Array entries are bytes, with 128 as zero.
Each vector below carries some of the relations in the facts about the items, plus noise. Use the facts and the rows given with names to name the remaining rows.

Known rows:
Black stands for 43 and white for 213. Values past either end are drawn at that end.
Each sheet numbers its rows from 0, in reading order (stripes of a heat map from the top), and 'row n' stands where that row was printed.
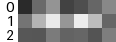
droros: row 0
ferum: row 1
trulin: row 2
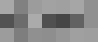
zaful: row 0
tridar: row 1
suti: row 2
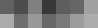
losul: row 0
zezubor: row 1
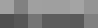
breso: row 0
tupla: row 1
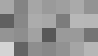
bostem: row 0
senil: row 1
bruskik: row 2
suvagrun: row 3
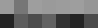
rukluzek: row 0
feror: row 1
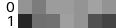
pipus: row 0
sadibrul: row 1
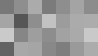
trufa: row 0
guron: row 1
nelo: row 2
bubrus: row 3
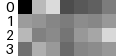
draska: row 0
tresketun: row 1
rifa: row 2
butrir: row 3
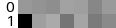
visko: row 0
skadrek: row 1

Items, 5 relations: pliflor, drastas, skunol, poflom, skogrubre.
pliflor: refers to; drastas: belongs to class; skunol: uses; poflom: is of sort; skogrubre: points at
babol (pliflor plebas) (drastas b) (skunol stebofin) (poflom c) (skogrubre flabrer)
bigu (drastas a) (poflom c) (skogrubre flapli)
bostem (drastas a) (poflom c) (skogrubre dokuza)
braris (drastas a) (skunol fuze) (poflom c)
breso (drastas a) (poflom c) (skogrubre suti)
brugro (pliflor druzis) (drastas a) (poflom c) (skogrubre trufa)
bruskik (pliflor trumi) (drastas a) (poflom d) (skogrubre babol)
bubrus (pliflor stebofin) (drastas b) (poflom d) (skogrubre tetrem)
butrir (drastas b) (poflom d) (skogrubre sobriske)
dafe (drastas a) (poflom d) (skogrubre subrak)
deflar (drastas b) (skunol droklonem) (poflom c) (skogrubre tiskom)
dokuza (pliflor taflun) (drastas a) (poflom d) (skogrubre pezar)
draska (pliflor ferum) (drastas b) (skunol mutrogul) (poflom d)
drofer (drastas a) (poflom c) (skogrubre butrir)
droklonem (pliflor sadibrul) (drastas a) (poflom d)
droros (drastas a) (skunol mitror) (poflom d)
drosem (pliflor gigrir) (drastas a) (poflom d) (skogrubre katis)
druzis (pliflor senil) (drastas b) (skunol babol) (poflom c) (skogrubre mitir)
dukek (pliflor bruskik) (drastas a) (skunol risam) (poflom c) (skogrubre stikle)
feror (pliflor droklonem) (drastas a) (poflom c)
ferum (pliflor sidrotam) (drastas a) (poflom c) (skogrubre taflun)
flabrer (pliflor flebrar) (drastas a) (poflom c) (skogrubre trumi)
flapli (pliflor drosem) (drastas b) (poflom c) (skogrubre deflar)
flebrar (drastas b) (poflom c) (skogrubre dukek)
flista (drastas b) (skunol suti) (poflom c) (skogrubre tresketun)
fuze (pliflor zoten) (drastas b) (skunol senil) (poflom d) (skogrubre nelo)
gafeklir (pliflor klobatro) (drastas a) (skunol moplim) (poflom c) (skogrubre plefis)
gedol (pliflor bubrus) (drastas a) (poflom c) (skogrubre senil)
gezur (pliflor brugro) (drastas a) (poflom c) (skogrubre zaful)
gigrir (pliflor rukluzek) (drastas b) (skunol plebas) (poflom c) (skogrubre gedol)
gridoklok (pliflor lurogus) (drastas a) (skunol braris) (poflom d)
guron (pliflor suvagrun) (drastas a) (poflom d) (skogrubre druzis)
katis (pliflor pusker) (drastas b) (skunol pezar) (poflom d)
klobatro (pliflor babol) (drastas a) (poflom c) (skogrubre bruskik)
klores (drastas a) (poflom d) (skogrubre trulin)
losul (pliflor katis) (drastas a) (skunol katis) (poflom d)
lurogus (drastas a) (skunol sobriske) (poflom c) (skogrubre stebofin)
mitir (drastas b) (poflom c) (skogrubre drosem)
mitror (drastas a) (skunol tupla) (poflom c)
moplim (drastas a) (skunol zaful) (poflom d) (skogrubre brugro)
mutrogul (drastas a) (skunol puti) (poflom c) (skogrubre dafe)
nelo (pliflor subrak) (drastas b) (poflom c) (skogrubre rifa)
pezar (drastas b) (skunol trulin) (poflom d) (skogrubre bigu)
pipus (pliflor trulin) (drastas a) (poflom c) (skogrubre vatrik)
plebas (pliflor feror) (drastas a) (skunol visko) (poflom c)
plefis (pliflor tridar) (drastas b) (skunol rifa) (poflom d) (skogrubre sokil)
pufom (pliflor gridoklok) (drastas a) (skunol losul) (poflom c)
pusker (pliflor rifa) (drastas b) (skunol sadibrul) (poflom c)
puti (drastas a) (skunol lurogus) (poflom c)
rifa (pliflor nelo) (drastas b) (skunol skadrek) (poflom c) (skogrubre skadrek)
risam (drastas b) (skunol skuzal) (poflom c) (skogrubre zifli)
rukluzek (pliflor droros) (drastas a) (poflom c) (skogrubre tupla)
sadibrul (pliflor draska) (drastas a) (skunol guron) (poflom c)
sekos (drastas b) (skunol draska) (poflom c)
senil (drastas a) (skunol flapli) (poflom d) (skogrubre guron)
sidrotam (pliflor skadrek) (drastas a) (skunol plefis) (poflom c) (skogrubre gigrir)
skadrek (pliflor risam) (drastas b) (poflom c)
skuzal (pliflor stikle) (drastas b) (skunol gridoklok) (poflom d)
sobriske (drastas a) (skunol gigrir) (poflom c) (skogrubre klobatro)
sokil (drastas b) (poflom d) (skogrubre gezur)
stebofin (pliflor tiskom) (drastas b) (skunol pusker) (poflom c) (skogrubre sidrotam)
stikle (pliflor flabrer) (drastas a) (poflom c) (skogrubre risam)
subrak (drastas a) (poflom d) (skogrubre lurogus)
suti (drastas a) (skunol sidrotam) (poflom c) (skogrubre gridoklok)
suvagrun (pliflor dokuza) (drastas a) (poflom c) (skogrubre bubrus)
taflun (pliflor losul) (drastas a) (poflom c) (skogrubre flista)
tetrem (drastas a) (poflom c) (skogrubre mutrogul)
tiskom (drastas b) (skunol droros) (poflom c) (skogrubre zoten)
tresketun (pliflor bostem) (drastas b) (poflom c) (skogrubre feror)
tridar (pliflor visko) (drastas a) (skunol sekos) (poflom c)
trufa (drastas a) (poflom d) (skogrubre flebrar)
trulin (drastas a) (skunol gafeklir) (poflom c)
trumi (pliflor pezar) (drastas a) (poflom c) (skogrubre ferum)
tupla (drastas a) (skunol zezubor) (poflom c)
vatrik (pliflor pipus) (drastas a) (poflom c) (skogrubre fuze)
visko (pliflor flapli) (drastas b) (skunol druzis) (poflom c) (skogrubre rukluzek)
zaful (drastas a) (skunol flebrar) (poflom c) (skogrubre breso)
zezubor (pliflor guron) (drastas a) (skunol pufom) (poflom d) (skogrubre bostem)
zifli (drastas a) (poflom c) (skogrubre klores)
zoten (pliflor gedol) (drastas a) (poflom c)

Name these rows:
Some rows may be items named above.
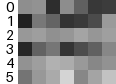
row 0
babol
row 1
skuzal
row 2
flebrar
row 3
gridoklok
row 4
deflar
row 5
gigrir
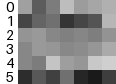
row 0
guron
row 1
katis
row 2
tresketun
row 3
tiskom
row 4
subrak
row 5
plebas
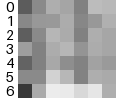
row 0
senil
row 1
mitir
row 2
dafe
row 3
tetrem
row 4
drosem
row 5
mutrogul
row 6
sidrotam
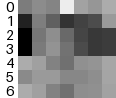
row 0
stebofin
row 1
skuzal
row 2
droklonem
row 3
droklonem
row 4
flista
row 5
tiskom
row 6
flista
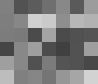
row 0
pusker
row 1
lurogus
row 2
gafeklir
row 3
sekos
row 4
klobatro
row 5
rifa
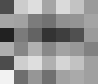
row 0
risam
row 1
flista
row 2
skuzal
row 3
sobriske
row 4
risam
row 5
taflun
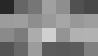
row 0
sadibrul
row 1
flebrar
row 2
gedol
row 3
puti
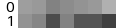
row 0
flapli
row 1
klobatro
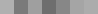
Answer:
dokuza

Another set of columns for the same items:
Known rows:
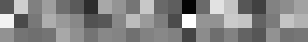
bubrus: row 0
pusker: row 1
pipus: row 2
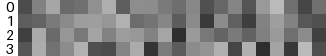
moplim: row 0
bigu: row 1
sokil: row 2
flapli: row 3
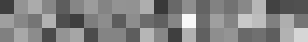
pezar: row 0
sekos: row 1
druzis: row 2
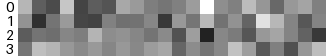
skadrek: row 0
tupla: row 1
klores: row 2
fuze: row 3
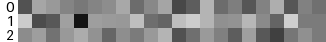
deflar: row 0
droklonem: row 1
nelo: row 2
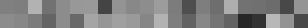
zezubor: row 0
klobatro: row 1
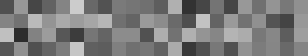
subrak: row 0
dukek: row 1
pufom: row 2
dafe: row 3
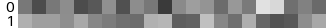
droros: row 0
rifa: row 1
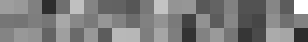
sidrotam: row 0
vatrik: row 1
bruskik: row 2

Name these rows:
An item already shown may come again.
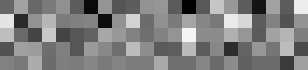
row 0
gedol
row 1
losul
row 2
skadrek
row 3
flista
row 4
gafeklir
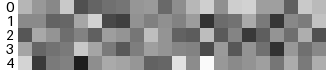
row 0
skuzal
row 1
guron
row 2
flista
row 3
suvagrun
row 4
sadibrul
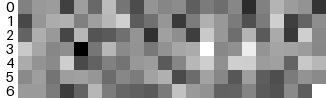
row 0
sobriske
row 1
risam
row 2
visko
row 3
draska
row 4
skuzal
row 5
nelo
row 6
sidrotam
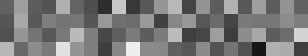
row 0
drosem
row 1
mitir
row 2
senil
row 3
taflun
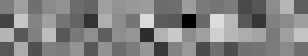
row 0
tresketun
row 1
bubrus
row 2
gridoklok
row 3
mitir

